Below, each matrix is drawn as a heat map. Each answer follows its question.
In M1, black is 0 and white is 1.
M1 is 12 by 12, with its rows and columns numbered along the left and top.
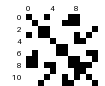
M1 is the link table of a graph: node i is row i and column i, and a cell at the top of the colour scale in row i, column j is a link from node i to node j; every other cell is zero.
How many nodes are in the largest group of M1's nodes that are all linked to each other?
6
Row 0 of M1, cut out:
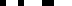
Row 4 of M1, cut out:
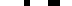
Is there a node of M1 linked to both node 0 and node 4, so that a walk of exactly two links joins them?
yes
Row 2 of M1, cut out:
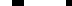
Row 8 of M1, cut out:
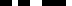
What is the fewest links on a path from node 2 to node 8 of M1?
1
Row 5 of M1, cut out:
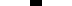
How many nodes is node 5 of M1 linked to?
10
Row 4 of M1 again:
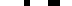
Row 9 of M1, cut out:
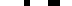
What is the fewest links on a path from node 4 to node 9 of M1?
2
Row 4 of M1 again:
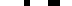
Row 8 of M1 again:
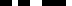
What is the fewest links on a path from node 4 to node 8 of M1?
2
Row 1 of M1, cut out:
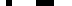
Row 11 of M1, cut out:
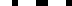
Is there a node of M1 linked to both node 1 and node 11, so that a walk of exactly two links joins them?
yes
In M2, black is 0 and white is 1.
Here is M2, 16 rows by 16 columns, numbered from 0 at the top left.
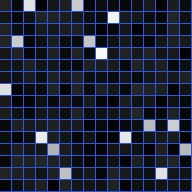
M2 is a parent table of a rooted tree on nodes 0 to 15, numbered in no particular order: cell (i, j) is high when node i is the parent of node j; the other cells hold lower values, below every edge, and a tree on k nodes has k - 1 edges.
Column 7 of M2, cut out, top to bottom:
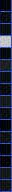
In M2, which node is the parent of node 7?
3
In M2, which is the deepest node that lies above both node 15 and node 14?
10
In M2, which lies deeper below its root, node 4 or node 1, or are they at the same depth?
node 4
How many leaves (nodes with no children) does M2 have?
7
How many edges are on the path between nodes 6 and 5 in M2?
7
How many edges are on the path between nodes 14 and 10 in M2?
1
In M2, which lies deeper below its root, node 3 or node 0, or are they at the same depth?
node 0
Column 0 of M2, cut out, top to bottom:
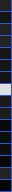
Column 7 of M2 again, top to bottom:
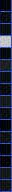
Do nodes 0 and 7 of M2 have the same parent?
no
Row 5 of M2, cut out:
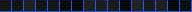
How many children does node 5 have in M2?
0
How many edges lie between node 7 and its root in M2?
2
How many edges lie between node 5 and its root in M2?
3
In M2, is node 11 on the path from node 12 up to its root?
yes
